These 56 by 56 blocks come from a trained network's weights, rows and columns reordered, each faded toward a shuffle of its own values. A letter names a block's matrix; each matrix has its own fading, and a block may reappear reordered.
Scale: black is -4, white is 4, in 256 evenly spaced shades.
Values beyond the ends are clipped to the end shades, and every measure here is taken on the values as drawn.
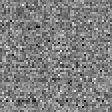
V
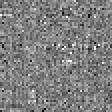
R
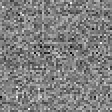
V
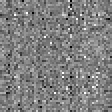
R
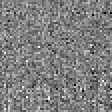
R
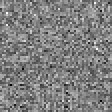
V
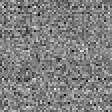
V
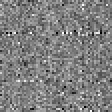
R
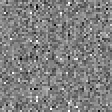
R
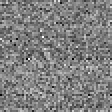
V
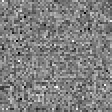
V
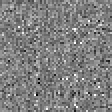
R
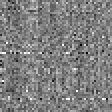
R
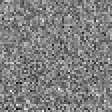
V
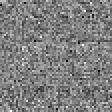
V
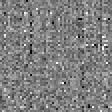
R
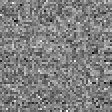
V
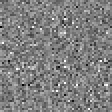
R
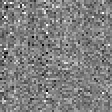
R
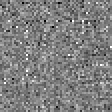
R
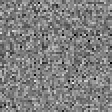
V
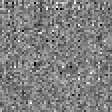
R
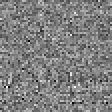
V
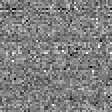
V
